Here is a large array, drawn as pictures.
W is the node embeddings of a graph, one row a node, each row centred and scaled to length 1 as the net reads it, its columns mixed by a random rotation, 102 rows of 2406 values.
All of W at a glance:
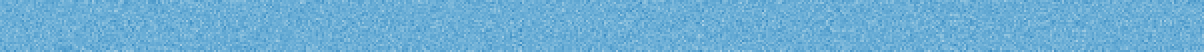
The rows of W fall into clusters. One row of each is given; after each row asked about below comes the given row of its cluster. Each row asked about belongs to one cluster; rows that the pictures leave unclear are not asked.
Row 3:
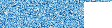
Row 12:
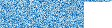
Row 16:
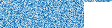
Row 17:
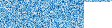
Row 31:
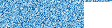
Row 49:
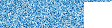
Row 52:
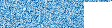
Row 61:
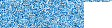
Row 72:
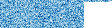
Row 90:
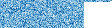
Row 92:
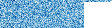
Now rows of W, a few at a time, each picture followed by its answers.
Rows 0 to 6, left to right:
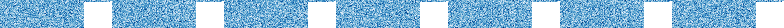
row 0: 3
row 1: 31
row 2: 49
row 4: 31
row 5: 31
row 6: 3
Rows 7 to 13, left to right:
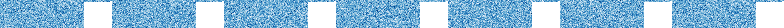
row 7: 90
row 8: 90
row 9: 49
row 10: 17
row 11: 16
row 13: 90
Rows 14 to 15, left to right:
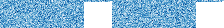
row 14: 72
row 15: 3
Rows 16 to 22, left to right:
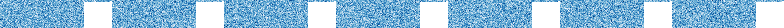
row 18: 92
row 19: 3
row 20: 90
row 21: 17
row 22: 72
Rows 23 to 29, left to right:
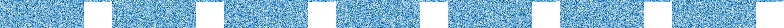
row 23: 17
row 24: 16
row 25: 92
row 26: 61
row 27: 12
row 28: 12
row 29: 49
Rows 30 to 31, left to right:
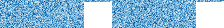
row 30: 92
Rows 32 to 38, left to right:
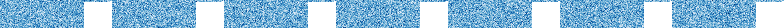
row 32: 12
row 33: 61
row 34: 52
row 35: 31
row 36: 90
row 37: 17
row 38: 72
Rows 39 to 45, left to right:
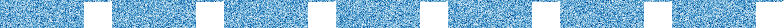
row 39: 52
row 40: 49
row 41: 49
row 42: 12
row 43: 12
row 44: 72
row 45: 49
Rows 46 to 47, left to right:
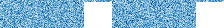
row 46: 16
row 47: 16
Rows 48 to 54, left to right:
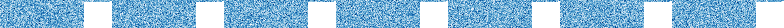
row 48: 72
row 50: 12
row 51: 12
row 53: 31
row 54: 16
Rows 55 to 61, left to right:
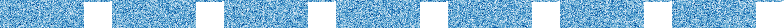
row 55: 52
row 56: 90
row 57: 52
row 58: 90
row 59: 61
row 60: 61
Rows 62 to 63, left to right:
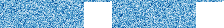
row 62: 90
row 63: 92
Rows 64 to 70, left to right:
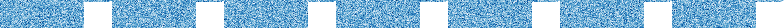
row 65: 3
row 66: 16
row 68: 3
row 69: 3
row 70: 61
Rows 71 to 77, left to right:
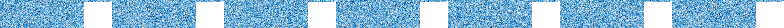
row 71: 49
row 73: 3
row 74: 49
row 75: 52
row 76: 12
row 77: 72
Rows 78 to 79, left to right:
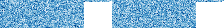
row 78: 61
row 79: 3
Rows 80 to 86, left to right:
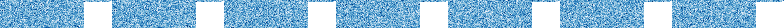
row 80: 61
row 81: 61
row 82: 31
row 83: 92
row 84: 12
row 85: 49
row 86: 52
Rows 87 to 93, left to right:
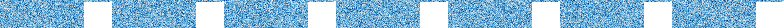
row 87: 17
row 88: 3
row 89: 61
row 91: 90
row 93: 12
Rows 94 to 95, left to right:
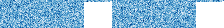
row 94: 92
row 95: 52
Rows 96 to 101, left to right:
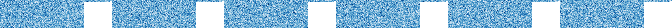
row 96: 92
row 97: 12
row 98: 3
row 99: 92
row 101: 17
